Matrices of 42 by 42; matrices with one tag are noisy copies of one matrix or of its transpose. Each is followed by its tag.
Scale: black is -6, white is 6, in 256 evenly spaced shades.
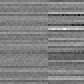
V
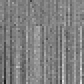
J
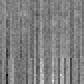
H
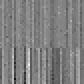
V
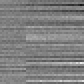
J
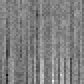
H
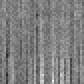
H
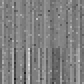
V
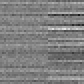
V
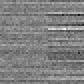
V
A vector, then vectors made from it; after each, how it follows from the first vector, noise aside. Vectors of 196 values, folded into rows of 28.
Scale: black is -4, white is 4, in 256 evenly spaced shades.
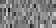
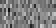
copied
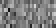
sign-scrambled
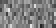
sign-scrambled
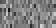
copied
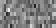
sign-scrambled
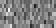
sign-scrambled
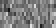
sign-scrambled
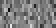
sign-scrambled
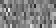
sign-scrambled
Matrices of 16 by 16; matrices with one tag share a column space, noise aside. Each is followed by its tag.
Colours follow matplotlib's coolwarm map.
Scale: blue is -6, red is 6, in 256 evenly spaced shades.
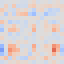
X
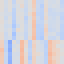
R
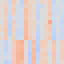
R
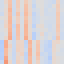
R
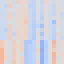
R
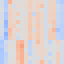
R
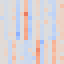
R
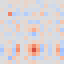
X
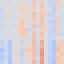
R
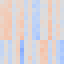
R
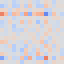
X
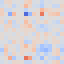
X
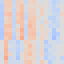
R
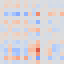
X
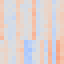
R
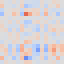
X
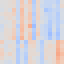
R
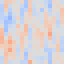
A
